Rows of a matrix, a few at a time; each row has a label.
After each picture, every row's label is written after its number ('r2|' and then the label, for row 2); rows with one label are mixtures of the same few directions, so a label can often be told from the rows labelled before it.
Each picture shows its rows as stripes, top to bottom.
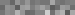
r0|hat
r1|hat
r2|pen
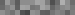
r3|hat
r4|hat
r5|hat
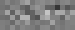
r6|hat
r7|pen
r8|pen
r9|hat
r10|hat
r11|hat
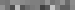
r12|pen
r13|hat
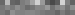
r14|hat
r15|pen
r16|pen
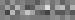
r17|hat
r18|pen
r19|pen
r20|pen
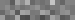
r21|hat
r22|hat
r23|hat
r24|hat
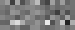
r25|hat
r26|pen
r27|pen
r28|pen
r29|pen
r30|hat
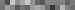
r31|pen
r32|hat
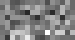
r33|pen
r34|hat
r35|hat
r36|hat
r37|pen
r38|hat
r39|pen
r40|pen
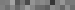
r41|hat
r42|pen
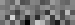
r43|hat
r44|hat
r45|pen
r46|hat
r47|pen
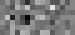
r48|pen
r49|hat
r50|pen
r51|pen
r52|hat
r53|pen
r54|hat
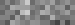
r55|hat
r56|pen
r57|hat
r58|hat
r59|pen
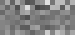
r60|pen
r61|pen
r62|hat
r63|hat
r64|pen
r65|hat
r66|pen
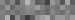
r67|pen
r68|hat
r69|pen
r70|pen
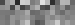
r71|hat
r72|hat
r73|hat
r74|pen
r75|pen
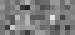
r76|pen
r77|hat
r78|pen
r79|hat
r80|hat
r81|pen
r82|pen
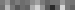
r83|hat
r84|hat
